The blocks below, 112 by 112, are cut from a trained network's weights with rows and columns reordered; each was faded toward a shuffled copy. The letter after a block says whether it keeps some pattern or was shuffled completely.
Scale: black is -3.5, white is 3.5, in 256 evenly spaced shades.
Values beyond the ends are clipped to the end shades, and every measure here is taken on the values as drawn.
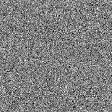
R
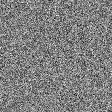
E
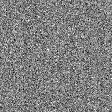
R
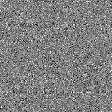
R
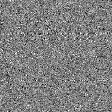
R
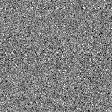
R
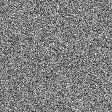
E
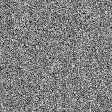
R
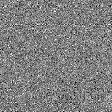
R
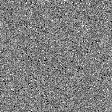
R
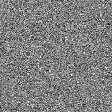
R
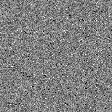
R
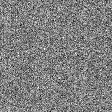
R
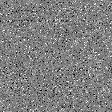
R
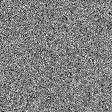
E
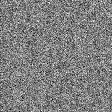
R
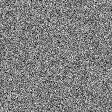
E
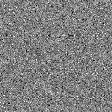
R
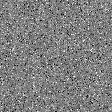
E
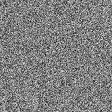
R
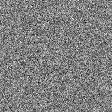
R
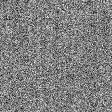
R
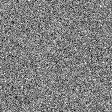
E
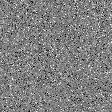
E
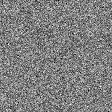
E
